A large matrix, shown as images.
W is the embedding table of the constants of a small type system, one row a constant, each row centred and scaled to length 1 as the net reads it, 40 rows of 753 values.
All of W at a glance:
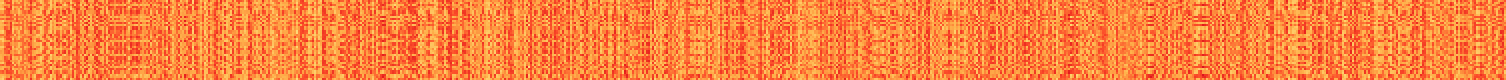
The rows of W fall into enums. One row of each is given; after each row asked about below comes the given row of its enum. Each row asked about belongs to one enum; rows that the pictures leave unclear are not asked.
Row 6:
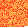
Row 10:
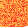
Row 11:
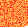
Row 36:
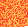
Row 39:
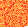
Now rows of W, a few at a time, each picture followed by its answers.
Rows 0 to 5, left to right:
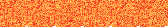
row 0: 11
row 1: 39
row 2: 10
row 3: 11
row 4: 39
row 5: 6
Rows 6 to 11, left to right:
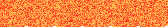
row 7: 36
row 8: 10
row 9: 36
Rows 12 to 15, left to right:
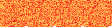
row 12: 10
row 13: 11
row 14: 11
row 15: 39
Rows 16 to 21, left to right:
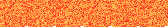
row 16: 39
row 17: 36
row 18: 6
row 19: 39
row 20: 10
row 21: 6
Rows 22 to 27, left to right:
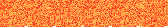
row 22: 6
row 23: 39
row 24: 11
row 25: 6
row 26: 6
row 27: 10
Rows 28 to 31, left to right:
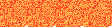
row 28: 11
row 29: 11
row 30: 6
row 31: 39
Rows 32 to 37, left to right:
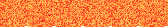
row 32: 36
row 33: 10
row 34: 11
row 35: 36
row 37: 10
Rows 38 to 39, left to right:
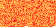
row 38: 10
